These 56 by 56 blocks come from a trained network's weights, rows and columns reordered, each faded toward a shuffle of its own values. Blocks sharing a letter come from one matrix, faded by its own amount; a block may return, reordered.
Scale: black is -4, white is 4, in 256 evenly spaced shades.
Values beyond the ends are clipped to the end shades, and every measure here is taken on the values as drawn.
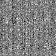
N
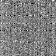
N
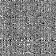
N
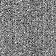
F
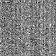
N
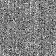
F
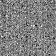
F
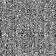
F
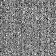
F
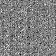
F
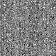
F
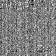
N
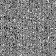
F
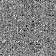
F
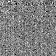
F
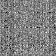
N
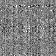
N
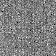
F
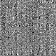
N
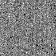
F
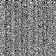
N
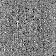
F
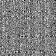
N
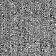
F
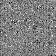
F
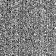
F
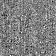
F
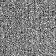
F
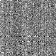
N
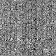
N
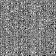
N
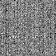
N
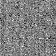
F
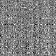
N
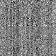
N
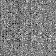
F
